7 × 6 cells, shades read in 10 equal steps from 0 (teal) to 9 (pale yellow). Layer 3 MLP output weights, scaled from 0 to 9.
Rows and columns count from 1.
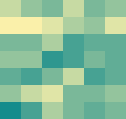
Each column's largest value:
9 9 8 7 5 8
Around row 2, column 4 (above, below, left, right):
7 2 8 5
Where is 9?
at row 2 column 1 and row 2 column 2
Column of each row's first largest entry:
1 1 3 1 4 3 3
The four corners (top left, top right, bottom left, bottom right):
7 5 0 4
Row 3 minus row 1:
-3 -1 2 -5 -1 -2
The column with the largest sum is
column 3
